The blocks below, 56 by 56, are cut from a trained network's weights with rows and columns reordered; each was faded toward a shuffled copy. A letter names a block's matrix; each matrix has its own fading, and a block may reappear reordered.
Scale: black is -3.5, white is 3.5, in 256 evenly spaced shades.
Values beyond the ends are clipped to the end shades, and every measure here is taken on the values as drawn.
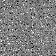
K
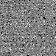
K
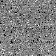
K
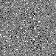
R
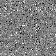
K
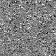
R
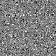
R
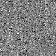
R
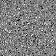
R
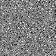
R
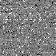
K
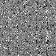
K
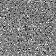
R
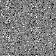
K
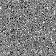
R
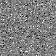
R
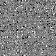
K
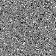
R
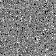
K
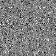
R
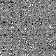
K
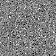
R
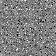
K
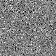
R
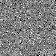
K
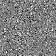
R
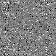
K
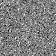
R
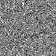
R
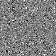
R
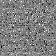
K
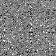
K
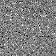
R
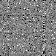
K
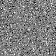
R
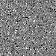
R
